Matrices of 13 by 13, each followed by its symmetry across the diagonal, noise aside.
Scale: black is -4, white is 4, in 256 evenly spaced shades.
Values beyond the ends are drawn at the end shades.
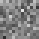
neither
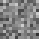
neither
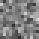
antisymmetric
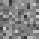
neither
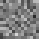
antisymmetric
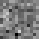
neither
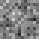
symmetric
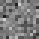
symmetric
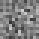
antisymmetric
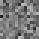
neither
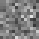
neither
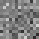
symmetric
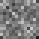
symmetric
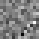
antisymmetric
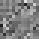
antisymmetric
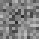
symmetric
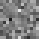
antisymmetric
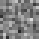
antisymmetric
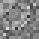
symmetric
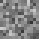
symmetric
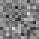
symmetric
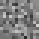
antisymmetric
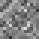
symmetric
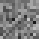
neither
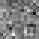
antisymmetric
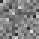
symmetric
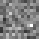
neither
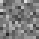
neither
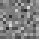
antisymmetric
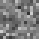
neither
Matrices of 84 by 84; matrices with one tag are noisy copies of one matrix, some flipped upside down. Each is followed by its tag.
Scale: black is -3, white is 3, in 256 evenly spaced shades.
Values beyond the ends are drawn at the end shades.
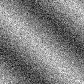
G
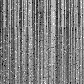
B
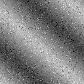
G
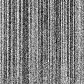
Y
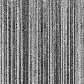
Y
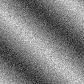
G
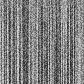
Y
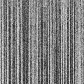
Y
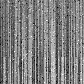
B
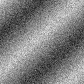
G
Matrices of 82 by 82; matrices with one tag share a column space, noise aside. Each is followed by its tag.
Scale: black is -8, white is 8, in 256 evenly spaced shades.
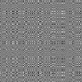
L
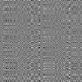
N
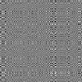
L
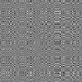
L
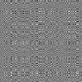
L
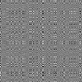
L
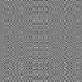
N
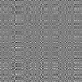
N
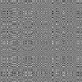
L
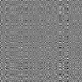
N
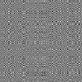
L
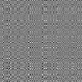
N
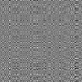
N
